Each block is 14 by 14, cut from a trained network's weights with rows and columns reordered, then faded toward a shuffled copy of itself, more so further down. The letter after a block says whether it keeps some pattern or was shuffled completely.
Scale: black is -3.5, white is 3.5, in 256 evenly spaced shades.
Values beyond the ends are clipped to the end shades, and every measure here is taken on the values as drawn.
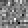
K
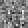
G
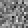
G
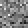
G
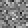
K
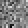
G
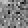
G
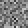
G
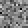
K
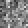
G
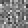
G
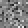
K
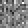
G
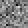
G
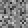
G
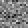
K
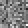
K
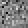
G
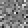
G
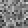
K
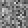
G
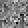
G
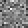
G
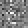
G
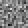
K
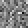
G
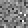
K
